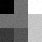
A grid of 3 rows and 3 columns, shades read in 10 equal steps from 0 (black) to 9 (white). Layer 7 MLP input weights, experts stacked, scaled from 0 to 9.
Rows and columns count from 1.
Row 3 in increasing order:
2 3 7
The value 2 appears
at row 3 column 1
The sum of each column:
6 11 23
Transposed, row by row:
0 4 2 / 4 4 3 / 9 7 7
